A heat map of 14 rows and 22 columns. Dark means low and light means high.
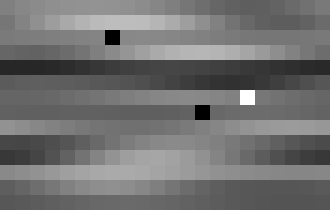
Calmest part: middle left. Slope: none. Lone odd cells: 3, 1 higher and 2 lower than their neighbours. Grain: streaks across.
